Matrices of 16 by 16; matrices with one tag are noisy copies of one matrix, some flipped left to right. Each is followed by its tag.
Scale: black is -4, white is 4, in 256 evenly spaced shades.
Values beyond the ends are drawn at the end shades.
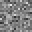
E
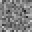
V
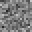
V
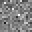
E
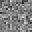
E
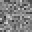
E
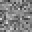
E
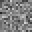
E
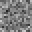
V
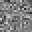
E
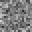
V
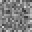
V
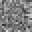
V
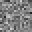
E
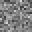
E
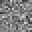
E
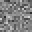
E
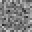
V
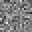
E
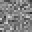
E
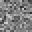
E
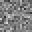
E
